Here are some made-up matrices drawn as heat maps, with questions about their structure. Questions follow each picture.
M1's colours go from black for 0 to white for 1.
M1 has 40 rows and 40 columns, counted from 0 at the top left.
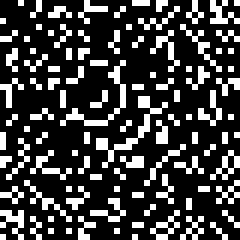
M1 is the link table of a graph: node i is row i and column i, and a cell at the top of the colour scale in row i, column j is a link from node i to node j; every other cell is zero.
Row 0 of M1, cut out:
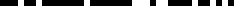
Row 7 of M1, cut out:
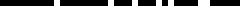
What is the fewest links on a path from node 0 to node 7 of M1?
2
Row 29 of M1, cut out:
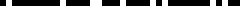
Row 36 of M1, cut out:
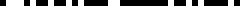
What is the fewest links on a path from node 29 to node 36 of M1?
2
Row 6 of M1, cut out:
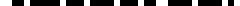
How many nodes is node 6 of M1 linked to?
12
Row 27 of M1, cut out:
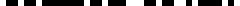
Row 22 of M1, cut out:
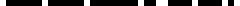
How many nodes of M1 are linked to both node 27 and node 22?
7
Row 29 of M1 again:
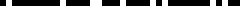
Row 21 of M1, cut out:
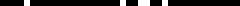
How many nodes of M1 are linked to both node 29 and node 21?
2
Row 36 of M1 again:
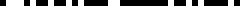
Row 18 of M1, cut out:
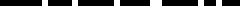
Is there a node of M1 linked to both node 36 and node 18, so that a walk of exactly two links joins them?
yes
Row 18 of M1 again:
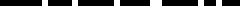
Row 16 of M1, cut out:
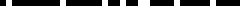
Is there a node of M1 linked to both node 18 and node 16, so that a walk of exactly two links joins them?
no
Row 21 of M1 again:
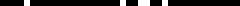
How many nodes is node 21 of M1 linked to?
5
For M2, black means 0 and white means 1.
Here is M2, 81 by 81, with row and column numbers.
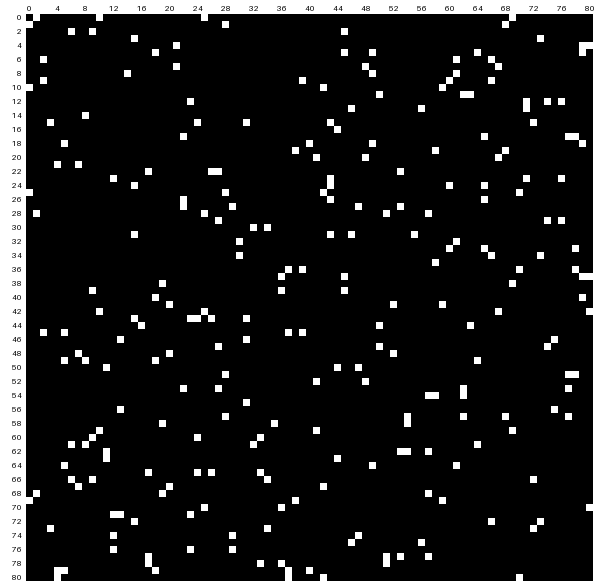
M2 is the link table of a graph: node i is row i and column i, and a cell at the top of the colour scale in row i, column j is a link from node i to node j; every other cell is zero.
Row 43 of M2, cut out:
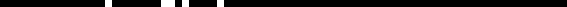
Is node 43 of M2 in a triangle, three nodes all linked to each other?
yes
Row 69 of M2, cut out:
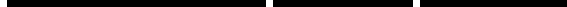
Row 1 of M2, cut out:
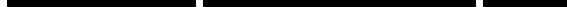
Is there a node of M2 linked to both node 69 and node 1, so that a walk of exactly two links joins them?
yes
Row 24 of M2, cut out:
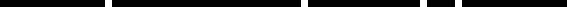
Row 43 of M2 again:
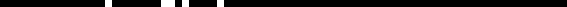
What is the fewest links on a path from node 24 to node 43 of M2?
1
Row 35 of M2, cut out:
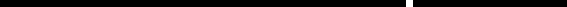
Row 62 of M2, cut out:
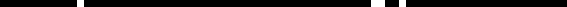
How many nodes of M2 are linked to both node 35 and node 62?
0
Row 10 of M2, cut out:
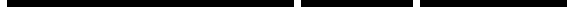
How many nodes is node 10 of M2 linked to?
3
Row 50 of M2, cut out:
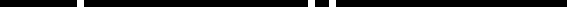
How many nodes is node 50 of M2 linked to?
3
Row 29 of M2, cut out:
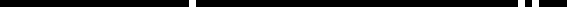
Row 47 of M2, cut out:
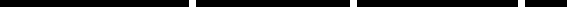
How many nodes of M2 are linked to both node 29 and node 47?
2
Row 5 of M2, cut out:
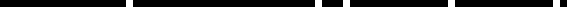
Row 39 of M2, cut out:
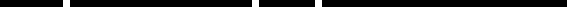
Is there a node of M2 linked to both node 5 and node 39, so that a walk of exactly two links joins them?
yes
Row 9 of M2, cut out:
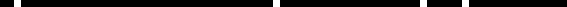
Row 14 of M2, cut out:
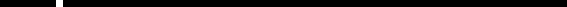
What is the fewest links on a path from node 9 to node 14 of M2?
5
